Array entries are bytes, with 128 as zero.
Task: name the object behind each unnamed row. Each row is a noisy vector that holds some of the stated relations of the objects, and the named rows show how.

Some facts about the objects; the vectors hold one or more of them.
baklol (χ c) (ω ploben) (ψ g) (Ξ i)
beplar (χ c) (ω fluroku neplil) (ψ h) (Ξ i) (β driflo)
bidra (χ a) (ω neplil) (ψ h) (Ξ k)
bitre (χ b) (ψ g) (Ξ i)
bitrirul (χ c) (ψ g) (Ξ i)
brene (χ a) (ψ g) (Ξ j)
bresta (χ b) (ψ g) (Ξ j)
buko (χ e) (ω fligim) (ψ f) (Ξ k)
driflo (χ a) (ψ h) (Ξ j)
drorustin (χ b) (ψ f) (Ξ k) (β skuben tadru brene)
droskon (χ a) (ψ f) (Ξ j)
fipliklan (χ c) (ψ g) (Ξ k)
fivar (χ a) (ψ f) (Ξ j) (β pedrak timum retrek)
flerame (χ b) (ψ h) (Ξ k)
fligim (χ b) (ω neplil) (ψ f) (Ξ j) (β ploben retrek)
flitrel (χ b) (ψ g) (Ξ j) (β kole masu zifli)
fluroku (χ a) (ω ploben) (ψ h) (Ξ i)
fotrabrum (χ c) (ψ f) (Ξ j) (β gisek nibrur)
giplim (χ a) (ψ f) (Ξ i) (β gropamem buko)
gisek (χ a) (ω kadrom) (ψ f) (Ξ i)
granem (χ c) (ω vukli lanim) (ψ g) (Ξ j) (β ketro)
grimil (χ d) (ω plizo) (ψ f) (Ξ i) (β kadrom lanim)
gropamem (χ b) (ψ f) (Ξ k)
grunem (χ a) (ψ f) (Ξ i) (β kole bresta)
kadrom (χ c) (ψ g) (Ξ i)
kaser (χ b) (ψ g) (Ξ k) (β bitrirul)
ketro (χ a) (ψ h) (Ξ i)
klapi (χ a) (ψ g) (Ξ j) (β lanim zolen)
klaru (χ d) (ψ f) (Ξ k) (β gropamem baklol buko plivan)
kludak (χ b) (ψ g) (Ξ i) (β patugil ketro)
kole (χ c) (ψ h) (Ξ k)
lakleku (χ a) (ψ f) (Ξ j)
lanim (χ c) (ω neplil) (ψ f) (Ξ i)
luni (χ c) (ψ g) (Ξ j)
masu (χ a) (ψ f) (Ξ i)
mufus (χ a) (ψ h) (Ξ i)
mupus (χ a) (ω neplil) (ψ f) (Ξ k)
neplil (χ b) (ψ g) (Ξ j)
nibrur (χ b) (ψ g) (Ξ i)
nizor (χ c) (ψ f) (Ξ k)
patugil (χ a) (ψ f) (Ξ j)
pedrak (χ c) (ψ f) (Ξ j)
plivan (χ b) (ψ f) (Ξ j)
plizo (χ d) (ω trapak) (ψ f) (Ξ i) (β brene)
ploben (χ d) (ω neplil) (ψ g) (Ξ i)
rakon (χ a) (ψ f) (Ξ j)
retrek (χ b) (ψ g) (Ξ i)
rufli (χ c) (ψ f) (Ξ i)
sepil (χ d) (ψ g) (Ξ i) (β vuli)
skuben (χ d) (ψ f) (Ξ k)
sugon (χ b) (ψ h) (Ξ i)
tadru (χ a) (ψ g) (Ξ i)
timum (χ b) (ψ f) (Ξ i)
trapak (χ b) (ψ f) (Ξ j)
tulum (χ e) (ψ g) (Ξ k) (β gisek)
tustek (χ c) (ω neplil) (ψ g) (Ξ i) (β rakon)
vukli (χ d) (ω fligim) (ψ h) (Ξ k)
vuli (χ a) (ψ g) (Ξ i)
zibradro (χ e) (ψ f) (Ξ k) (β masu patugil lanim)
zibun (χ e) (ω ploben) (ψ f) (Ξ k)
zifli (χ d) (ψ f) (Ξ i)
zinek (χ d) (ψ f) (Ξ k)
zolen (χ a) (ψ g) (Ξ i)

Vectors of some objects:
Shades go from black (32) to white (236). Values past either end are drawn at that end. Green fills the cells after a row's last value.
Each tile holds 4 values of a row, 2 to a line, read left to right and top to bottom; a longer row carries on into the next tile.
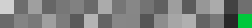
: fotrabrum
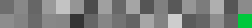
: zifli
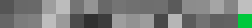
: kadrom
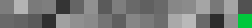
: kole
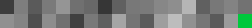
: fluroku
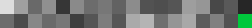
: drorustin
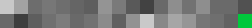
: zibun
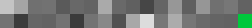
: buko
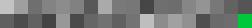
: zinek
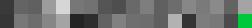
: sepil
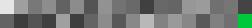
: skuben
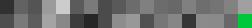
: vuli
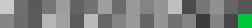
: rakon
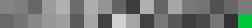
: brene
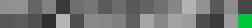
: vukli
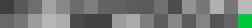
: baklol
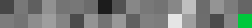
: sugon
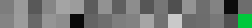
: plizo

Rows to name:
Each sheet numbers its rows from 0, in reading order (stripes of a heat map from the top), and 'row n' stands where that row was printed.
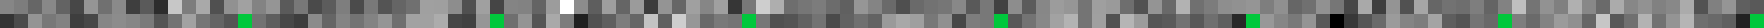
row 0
tulum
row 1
bidra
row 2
grimil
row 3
mupus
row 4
luni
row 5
giplim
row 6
pedrak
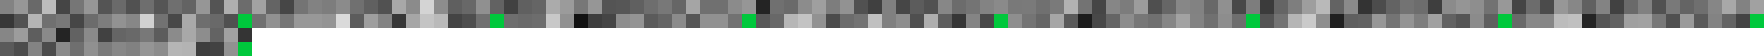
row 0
kaser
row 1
driflo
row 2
tadru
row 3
kludak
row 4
gisek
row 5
nibrur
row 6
tustek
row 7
flerame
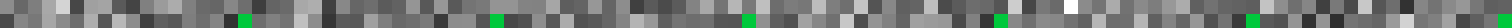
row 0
klapi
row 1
zolen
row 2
fipliklan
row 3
patugil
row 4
fivar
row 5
klaru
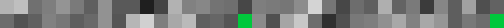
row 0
zibradro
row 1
timum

